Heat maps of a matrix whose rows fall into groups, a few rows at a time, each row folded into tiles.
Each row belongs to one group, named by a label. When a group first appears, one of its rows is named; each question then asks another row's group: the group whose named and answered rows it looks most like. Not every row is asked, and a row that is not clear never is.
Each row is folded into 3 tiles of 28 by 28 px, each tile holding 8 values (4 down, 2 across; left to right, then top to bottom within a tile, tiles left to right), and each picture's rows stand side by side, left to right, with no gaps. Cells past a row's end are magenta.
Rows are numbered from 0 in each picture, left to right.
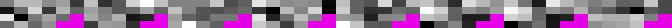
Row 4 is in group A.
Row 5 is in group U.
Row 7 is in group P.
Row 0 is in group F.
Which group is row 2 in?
A
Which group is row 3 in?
F
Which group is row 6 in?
U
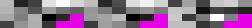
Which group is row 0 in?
U
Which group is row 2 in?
A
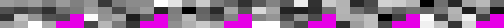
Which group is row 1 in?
U
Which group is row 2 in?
P
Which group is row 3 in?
A
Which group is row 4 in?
U
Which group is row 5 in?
F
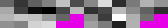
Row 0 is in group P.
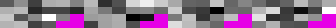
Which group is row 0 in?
A
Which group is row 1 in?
U
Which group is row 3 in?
A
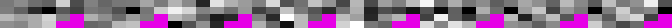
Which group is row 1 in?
P
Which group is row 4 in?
A
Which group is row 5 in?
P
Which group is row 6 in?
F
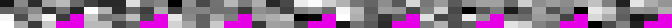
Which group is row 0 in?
F
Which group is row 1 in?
A
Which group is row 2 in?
F
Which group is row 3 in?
U
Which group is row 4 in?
U
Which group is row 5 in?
A
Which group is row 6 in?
F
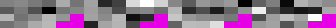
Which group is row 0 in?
P
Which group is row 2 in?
P
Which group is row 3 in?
A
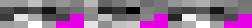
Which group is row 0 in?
P
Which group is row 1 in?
P
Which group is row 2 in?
P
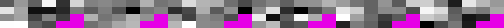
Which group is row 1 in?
P
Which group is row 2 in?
F
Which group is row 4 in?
U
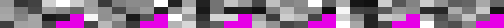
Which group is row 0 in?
U
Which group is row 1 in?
U
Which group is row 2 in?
A
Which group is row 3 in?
F
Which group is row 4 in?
A
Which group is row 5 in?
F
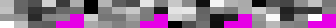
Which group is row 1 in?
F
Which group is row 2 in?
U
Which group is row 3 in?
A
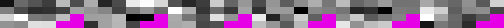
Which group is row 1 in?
U
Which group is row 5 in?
U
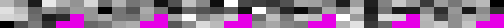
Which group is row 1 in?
P
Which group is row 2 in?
P
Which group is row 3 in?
A
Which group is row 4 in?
A
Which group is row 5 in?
F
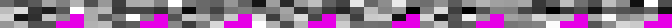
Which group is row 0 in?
A
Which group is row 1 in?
A
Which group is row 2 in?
P
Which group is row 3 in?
F
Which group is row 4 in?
F
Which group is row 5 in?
A
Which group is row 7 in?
P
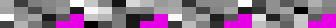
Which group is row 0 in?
U
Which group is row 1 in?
U
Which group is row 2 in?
U
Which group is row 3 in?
F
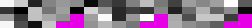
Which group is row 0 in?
F
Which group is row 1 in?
A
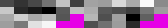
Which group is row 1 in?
U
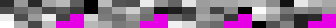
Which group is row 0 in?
F
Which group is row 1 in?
F
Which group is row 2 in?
F
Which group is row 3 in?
U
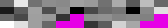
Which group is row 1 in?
P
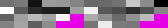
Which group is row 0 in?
A
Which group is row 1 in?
A
